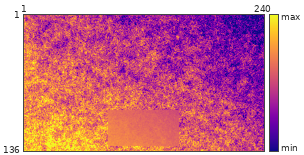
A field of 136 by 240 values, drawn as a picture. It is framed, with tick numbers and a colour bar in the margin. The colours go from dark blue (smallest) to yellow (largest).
Overall the values sit about 50% of the way up the scale. The field climbs toward the bottom left. The bottom middle is the smoothest part. There are no regular stripes. The top right is the ninth with the lowest average. In the bottom middle lies a patch that is calmer than the rest. The bottom left is the ninth with the highest average.
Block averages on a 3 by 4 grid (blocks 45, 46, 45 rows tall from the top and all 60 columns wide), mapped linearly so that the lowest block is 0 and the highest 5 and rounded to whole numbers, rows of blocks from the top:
3210 | 4321 | 5432
